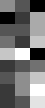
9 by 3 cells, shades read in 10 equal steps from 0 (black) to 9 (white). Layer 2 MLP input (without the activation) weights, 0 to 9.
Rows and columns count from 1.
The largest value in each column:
7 9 9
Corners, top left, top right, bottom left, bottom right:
5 0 2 8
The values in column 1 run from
0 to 7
